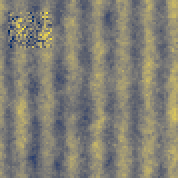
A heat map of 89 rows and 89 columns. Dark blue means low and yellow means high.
Values change most from cell to cell in the top left. Stripes running up and down repeat 7 times from left to right. An odd patch, rougher than its surroundings, sits in the top left.
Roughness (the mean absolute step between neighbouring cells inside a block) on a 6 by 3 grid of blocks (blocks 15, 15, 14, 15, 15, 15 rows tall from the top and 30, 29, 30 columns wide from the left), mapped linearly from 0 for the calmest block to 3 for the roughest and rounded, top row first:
3 0 0 / 3 0 0 / 0 0 0 / 0 0 0 / 0 0 0 / 0 0 0
